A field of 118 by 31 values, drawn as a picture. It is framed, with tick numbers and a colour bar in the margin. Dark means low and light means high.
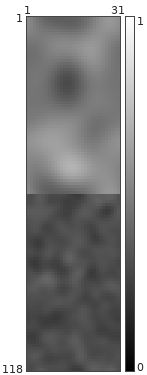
The table splits into 2 rows of 1 panel. Panel 1,1: middling, smooth. Panel 2,1: low, blotchy, faint in contrast.
